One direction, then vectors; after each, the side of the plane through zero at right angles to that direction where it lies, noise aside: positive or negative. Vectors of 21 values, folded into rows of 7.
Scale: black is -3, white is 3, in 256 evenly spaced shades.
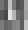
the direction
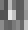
positive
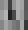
negative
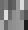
negative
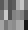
negative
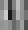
negative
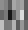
negative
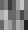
negative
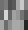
negative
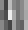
positive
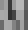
negative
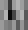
negative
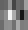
positive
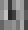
negative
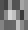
positive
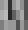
negative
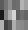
positive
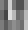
positive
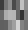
positive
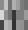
negative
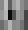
negative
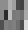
positive
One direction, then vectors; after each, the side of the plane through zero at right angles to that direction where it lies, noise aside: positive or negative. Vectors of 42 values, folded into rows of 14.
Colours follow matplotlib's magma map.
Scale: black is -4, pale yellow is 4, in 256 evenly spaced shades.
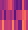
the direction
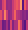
negative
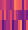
negative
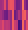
positive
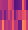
positive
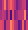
positive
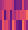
positive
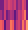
positive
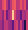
negative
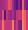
positive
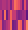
negative
